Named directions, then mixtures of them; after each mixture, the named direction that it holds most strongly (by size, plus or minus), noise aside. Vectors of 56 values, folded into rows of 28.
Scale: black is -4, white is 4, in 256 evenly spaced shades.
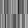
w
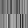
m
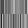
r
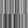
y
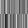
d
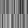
y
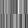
w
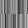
w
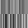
d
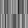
w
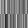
d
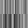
y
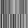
r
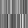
m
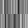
w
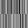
m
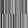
r
